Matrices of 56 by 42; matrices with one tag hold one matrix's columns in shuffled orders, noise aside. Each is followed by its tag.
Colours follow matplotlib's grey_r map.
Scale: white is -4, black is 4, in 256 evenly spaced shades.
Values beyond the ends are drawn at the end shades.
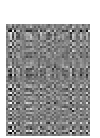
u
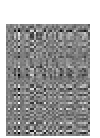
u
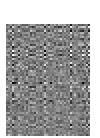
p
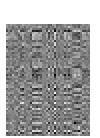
u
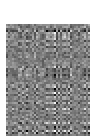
u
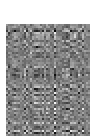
u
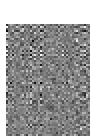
p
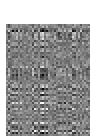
u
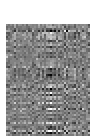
u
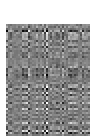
u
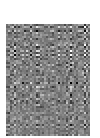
p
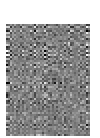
p
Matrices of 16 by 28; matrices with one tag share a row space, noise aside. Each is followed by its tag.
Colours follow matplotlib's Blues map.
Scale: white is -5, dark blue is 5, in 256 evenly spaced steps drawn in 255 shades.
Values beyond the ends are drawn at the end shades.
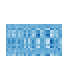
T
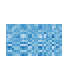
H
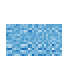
H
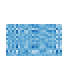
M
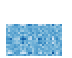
H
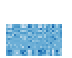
H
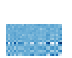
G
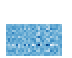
T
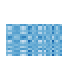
H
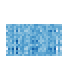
M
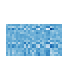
T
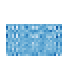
M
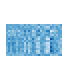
T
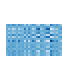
T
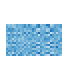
T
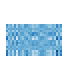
M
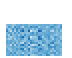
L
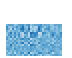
L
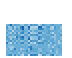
L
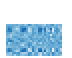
H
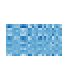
H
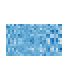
G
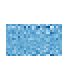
T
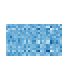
T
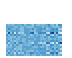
G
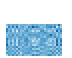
M
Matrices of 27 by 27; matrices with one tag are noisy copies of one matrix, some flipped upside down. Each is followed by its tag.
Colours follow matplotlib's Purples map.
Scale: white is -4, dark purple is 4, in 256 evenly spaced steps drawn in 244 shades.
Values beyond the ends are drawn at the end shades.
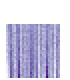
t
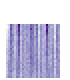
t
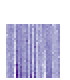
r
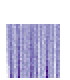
t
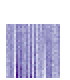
r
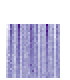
t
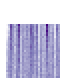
t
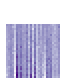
r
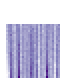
t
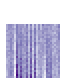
r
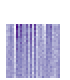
r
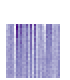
r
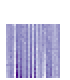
r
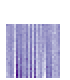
r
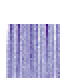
t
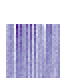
r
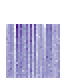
r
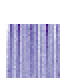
t
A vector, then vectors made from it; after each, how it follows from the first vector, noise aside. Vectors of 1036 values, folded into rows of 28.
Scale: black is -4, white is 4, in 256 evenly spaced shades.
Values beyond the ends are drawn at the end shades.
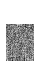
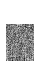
copied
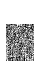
scaled up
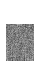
shrunk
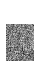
wrapped around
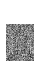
wrapped around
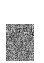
wrapped around
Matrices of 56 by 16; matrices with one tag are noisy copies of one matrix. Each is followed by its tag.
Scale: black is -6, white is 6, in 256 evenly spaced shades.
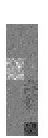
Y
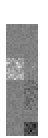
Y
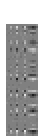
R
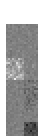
Y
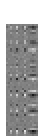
R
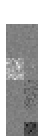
Y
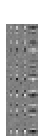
R
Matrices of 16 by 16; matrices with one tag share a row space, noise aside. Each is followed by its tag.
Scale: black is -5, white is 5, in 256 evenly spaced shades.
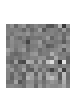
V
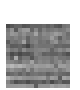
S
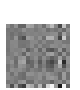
V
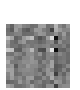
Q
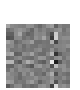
Q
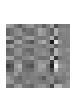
Q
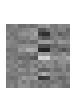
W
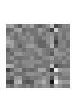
Q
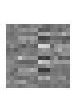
W
